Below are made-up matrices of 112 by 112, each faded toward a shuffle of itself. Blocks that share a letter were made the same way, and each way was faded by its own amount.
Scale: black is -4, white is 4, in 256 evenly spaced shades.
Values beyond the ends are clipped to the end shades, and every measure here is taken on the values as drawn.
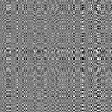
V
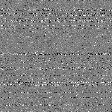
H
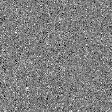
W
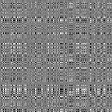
V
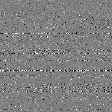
H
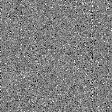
W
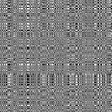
V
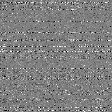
H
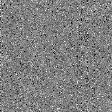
W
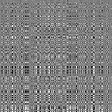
V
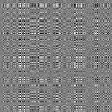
V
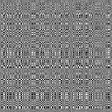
V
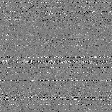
H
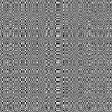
V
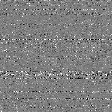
H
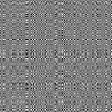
V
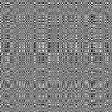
V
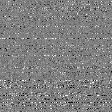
H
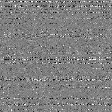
H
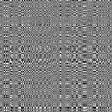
V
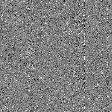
W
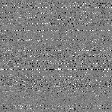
H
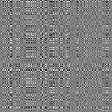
V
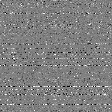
H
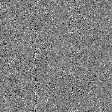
W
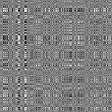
V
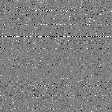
H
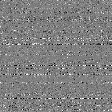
H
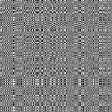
V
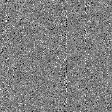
W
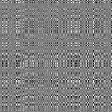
V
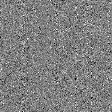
W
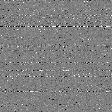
H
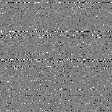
H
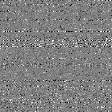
H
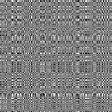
V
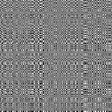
V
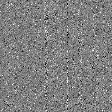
W
